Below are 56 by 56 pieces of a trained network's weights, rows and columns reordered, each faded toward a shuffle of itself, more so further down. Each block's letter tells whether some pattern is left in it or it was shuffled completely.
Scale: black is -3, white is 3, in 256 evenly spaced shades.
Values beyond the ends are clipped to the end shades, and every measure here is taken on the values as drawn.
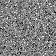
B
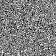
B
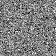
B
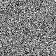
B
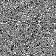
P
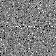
P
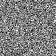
P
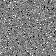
B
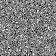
B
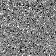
P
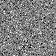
B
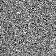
P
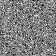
B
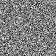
P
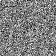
B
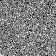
B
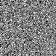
P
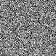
P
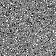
B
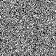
P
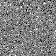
P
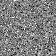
B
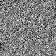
P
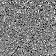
P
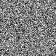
B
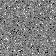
B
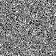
P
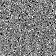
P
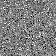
P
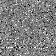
P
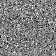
P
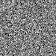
P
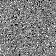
B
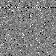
P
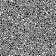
P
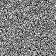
P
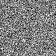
B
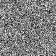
B
